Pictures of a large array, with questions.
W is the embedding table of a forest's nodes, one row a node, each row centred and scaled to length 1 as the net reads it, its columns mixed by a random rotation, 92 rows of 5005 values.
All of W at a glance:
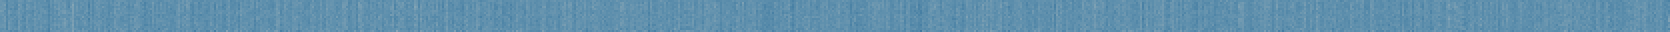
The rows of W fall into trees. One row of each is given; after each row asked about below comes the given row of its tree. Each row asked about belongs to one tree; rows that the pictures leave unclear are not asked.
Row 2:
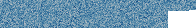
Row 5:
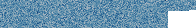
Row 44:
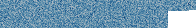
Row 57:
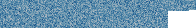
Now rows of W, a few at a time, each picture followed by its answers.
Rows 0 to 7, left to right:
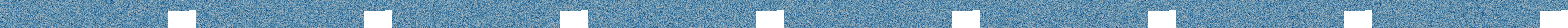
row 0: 5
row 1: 44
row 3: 57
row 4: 57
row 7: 2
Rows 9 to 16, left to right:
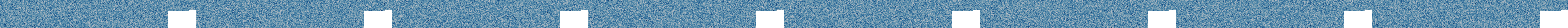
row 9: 57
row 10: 44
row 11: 57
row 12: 44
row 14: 57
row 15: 57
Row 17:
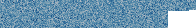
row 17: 44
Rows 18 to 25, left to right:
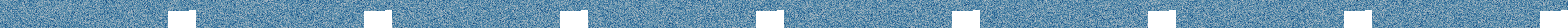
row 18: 57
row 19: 5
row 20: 57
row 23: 57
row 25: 57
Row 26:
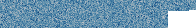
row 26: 44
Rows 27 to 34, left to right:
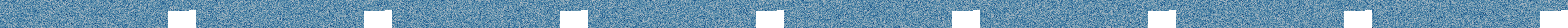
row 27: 5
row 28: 57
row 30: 57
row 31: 2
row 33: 5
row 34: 2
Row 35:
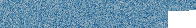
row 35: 2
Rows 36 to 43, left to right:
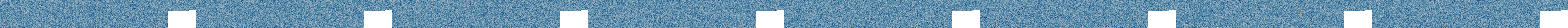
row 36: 2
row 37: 2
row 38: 2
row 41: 44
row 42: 5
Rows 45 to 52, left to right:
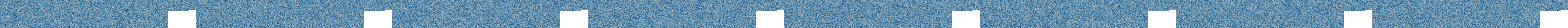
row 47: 5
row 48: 44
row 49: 44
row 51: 44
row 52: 44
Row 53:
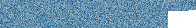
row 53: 57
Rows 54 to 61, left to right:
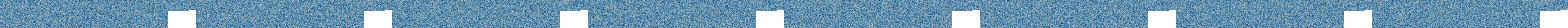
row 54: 57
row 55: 57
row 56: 57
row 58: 44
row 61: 57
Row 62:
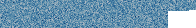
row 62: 44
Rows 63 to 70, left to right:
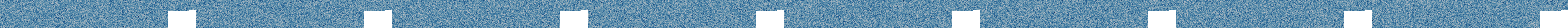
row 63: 44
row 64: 2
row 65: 57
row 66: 44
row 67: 2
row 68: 57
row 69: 57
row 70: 2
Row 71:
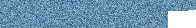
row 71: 57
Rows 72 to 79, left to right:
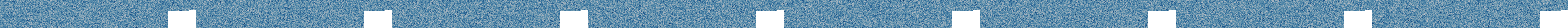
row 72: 5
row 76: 2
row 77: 57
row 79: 57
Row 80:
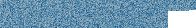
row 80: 2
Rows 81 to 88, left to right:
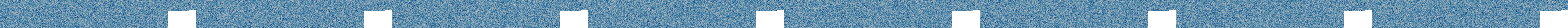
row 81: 44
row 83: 44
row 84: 2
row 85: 44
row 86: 44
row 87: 44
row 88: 2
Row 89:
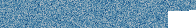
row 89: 5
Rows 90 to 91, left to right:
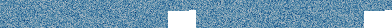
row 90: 5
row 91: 57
